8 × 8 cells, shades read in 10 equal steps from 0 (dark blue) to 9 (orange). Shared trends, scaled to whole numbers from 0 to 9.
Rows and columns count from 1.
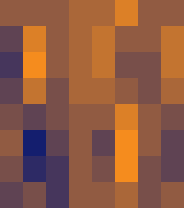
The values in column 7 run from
4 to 5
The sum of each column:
29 37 30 44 43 54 36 40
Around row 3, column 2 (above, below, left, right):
8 7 2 5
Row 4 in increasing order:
3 4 4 5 6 6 6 7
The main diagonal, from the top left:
5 8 5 6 5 9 4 5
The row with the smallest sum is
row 7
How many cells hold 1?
1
